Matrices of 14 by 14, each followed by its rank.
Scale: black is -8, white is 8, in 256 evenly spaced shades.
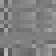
two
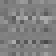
two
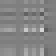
one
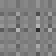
one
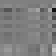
one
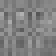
two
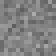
full rank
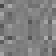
two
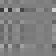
one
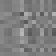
two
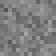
full rank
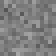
full rank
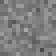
full rank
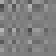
one
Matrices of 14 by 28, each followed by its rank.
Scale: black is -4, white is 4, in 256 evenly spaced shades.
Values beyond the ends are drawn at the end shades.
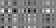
one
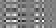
one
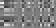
two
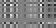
one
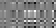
one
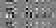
two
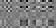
two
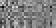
three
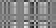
one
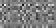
three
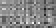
three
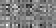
three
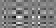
one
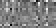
three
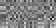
three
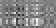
two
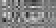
two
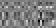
two
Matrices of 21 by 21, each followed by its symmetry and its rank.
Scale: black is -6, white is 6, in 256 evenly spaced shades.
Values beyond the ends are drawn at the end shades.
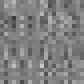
neither, rank three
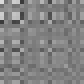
symmetric, rank two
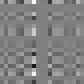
neither, rank one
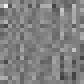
neither, rank three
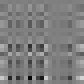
neither, rank one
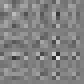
symmetric, rank two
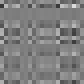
neither, rank one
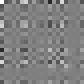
symmetric, rank two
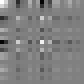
symmetric, rank one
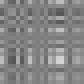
symmetric, rank one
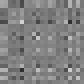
symmetric, rank two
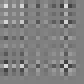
symmetric, rank one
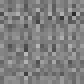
neither, rank three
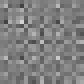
symmetric, rank two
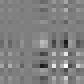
symmetric, rank one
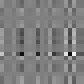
neither, rank one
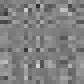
neither, rank three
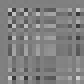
symmetric, rank one
